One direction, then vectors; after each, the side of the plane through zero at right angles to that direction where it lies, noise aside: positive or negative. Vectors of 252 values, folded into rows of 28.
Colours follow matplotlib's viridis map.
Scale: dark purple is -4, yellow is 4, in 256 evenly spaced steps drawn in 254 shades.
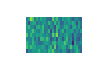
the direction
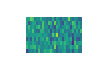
positive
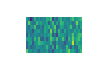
negative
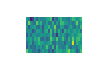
negative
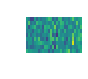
negative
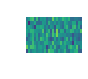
positive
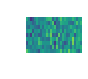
negative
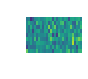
negative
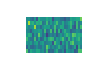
negative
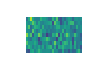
positive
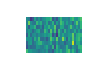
negative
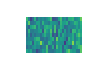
negative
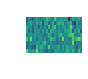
negative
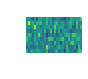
negative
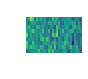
positive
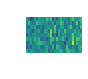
negative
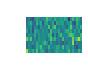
negative
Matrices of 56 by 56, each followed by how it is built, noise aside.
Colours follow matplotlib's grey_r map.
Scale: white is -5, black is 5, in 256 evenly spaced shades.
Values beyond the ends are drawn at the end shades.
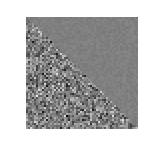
lower triangular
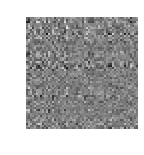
low rank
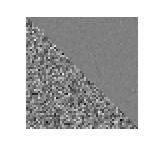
lower triangular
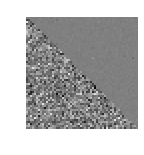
lower triangular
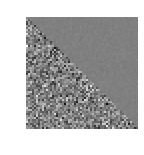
lower triangular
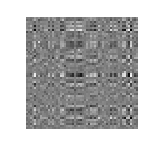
low rank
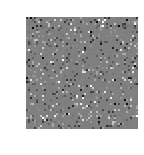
sparse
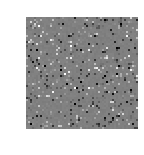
sparse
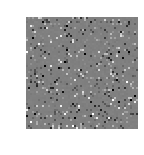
sparse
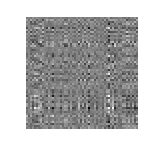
low rank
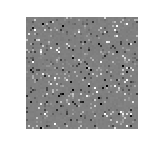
sparse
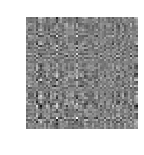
low rank
